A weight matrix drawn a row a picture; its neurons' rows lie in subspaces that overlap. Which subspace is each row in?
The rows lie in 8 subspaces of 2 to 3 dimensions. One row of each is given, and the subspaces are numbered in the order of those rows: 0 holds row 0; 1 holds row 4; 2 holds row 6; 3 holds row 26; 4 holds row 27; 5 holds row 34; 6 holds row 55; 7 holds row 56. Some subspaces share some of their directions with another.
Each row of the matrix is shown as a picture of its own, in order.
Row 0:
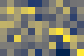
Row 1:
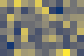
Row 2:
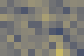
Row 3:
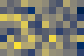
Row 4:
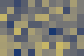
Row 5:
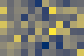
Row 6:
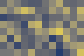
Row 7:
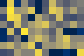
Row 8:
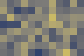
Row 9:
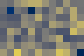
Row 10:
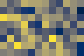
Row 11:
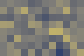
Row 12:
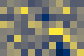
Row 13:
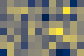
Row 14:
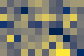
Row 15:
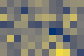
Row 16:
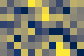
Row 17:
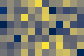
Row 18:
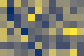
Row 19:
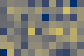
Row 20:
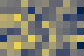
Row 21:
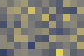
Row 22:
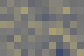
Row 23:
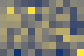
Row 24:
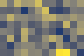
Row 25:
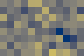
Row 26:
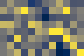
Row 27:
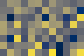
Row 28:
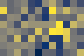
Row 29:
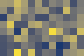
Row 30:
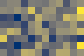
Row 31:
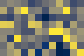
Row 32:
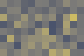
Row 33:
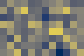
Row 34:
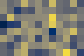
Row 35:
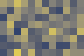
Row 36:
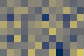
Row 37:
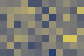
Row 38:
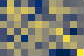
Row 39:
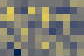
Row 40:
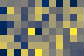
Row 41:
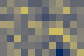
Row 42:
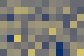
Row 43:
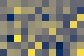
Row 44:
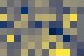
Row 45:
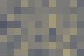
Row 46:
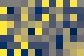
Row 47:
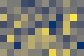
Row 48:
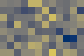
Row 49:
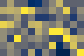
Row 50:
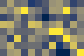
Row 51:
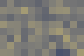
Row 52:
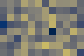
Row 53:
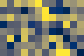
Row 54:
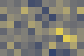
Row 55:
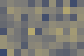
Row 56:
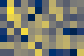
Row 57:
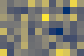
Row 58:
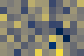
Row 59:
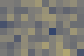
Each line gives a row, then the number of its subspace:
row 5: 5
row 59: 5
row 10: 2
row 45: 5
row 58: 5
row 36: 4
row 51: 1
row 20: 2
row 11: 7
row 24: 1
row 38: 7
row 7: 7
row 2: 2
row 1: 1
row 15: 3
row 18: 7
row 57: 6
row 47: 3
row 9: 0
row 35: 1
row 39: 0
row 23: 0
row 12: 7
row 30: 2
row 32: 3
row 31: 7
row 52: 5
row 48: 4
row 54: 4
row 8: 5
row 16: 3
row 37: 4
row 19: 6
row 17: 5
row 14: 3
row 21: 4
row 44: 3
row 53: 1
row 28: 5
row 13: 6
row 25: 4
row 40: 6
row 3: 2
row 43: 4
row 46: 6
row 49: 0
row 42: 4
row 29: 1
